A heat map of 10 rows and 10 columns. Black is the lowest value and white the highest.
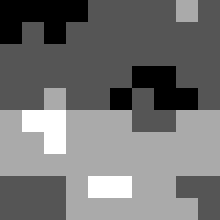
The top middle is the smoothest part. The ninth with the lowest average is the top left. A horizontal seam about 50% of the way down splits the table, and the bottom part is higher.
